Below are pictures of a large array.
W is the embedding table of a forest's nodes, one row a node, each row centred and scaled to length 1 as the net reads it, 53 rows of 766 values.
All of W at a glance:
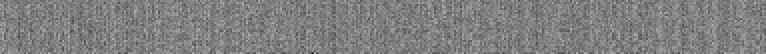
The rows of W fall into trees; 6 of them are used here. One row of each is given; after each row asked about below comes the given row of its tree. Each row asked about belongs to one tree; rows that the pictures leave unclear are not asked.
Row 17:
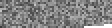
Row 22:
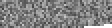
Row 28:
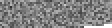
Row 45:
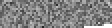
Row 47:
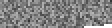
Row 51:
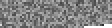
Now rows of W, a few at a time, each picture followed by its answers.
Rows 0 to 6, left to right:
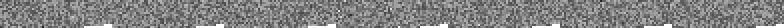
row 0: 17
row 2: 28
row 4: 51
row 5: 47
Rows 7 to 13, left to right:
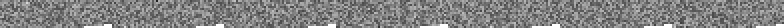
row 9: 28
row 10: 17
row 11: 47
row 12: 47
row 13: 47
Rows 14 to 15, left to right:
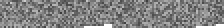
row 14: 51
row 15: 47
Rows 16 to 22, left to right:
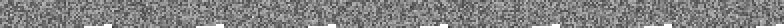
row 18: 22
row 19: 45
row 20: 17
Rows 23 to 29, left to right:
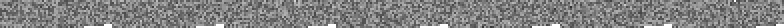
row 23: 51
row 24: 28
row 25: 51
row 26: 47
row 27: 45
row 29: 51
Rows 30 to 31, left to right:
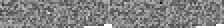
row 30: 51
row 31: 51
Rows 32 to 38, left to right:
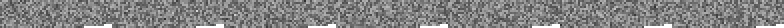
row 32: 47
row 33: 51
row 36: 47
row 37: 22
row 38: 47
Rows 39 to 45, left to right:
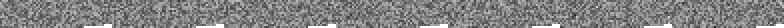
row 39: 47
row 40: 17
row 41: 45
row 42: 17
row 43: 51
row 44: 17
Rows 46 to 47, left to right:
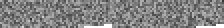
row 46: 28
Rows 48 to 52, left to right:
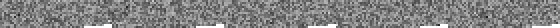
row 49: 51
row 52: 28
